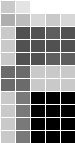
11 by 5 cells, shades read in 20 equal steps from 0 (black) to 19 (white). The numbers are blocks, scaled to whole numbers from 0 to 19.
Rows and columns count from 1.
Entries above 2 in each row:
5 5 5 5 5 5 5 2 2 2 2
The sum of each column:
149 101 83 84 84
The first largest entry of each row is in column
3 3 1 1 1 3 3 1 1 1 1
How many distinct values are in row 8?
3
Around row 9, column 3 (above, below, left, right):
0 0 9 0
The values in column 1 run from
8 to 15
